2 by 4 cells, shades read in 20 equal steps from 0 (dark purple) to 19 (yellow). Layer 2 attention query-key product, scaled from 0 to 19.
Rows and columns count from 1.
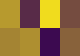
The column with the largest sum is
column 1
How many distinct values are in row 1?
4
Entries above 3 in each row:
3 3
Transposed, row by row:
13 11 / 3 12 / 19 0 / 6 8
